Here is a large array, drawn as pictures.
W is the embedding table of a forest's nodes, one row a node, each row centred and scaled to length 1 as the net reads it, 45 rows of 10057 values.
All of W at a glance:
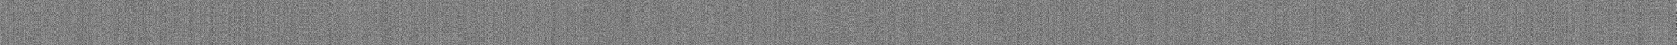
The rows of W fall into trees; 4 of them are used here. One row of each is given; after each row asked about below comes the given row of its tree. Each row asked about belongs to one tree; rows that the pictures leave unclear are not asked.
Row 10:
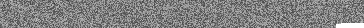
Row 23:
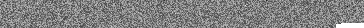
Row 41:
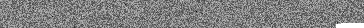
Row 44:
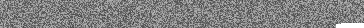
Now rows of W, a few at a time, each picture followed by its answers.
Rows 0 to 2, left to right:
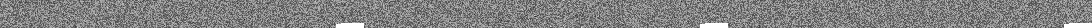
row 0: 41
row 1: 10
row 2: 23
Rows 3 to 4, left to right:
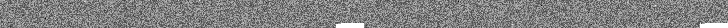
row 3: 44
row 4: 41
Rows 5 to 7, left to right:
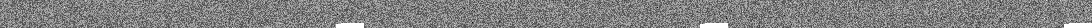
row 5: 41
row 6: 10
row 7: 23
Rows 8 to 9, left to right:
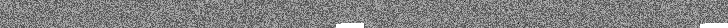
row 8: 23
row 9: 10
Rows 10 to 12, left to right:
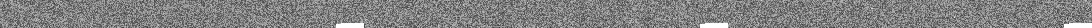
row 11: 10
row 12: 44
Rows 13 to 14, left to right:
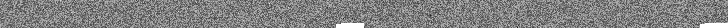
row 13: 44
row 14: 41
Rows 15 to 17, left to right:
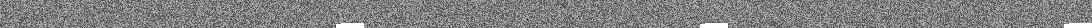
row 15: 23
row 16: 44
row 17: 10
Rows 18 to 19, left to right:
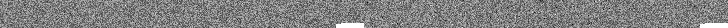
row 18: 44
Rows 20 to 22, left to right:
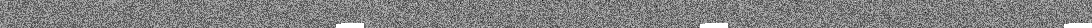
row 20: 44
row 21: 10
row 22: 10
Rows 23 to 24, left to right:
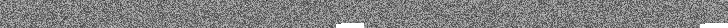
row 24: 44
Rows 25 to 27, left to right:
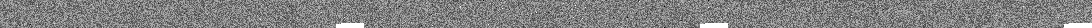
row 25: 10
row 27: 23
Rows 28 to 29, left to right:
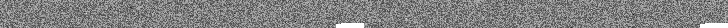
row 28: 44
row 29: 44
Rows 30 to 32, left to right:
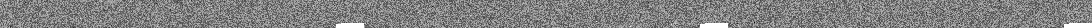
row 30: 44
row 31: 23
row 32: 23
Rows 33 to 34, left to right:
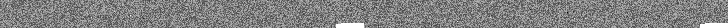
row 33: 41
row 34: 44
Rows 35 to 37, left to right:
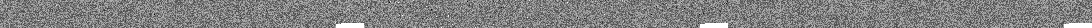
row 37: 41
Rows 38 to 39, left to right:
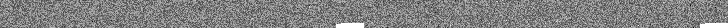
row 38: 41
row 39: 41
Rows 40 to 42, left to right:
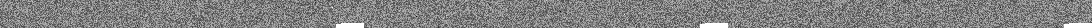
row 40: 23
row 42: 44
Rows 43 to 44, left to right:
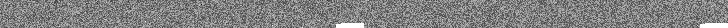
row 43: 23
